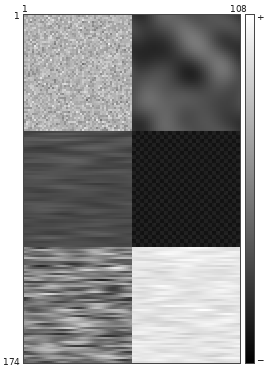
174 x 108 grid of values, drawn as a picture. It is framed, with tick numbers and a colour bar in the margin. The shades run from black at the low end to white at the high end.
It is made of 3 by 2 panels. Panel 1,1: high, fine-grained. Panel 1,2: low, smooth. Panel 2,1: low, streaked across, faint in contrast. Panel 2,2: very low, checkered, faint in contrast. Panel 3,1: middling, streaked across, strong in contrast. Panel 3,2: very high, streaked across, faint in contrast.
